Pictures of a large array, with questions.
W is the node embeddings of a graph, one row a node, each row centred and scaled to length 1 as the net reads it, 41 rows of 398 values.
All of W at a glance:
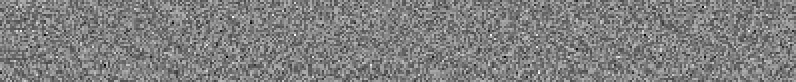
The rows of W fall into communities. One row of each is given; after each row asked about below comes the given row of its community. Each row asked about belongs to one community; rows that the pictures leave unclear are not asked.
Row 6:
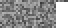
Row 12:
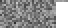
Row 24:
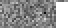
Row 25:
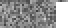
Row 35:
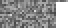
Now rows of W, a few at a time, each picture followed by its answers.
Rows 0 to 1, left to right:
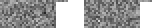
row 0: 24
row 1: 12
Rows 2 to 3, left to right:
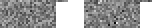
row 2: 24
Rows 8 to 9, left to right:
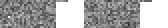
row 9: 6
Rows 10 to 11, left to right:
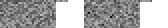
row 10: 25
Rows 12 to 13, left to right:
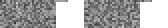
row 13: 12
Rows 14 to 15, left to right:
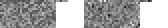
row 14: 25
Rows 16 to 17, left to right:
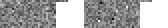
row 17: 12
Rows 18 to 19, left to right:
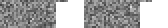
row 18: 6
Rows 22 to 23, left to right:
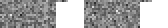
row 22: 35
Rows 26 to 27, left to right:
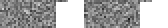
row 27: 25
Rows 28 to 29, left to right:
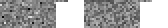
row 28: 6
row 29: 25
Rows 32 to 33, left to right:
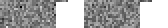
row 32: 24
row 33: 24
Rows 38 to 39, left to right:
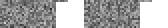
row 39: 12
